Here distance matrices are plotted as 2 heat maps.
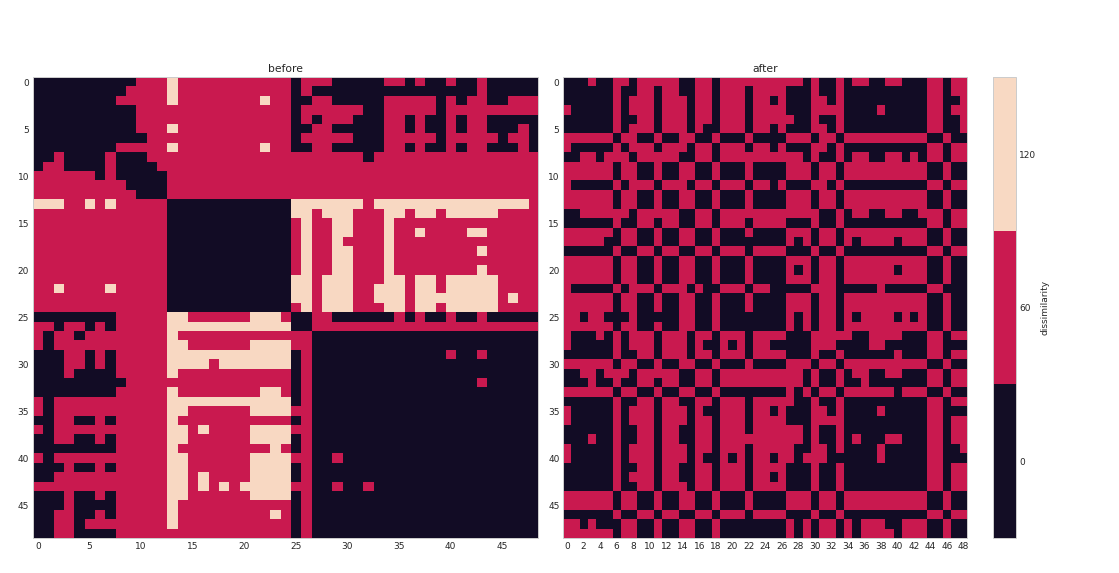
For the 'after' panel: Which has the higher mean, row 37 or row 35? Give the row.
37
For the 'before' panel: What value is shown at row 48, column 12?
60
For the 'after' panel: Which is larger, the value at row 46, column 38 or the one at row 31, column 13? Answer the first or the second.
the second
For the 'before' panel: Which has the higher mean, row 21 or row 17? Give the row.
21
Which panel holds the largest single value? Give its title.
before
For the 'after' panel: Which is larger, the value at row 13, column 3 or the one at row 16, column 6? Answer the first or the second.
the first
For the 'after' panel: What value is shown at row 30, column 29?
60
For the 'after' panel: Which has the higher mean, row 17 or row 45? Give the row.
45
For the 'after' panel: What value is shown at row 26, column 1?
60
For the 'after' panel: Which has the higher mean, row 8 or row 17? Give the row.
8
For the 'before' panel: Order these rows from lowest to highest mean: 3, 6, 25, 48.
48, 25, 6, 3
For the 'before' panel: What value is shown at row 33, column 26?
60
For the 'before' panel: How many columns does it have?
49
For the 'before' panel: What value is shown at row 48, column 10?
60
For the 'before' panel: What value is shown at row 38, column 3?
60
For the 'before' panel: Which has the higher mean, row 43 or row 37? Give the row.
43
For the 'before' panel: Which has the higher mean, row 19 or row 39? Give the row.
19
